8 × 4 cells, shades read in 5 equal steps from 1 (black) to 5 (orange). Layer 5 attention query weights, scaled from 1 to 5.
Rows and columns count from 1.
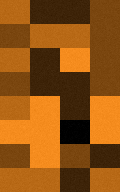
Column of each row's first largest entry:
1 2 3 1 2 1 2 1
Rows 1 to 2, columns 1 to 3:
4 2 2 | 3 4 4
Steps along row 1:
down same up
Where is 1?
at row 6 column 3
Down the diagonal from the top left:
4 4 5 3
